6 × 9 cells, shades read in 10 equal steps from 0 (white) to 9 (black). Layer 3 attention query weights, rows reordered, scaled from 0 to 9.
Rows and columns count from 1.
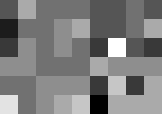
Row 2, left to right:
8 5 5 4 3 6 6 5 3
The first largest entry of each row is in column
1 1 1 3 6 6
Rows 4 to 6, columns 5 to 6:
5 3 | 4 7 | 2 9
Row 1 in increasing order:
3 5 5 5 5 6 6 6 6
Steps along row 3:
down up down up up down up up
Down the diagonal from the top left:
6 5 5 5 4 9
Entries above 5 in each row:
4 3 4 0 2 1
